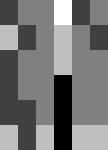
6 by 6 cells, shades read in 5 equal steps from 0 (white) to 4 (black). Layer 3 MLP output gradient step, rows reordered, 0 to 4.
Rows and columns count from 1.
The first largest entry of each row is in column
1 2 1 4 4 4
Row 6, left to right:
1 3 1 4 1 1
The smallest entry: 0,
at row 1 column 4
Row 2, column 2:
3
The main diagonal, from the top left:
3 3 2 4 2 1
